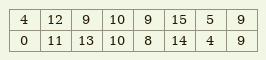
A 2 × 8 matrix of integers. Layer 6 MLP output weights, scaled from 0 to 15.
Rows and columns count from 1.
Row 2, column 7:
4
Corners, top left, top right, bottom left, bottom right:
4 9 0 9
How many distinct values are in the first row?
6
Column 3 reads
9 13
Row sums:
73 69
